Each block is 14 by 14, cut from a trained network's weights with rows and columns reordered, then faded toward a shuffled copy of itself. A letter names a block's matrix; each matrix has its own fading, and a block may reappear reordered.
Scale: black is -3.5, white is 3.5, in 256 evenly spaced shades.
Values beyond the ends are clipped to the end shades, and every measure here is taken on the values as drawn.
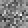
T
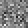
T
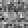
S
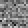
S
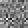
T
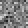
T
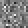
T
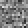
S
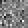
T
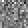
T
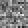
S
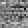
S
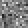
T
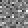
T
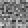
S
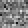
S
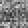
S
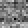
S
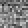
S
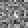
T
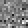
T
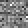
S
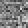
S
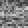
S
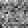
S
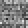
S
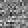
S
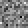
S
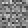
S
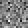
T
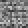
S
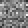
S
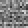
S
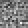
S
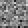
S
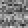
S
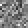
T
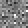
T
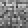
S
